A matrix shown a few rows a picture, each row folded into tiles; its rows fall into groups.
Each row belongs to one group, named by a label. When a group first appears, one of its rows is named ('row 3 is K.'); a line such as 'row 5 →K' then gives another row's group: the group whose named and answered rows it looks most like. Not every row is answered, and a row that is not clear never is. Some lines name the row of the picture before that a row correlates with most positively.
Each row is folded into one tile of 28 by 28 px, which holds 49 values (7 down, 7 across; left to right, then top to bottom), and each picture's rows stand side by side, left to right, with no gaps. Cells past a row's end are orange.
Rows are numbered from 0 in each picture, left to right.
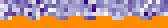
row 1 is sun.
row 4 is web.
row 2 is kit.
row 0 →web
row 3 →kit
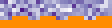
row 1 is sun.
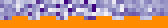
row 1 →sun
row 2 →sun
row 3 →kit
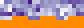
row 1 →kit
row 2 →web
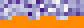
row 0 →web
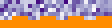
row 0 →web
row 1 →sun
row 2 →web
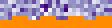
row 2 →kit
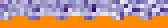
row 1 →kit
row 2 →kit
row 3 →kit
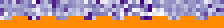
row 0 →web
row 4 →sun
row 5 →kit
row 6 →web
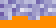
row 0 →sun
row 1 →sun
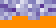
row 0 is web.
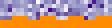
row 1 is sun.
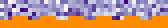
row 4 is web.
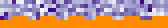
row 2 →sun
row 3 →sun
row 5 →kit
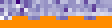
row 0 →web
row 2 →kit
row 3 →kit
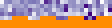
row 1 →web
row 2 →kit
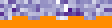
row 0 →sun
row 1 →kit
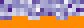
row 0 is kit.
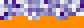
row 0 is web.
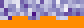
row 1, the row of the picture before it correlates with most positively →2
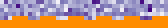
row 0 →web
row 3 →sun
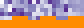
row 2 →kit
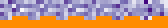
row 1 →sun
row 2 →sun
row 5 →web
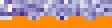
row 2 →web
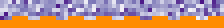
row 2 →sun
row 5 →kit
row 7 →web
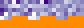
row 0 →web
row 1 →web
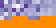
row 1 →kit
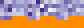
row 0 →kit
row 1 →sun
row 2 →sun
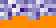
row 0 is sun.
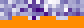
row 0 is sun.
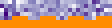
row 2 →web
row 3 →sun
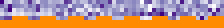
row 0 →kit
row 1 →kit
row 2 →sun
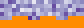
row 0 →sun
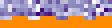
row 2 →kit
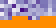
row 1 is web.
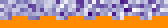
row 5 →sun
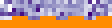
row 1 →kit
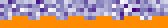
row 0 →sun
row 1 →sun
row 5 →web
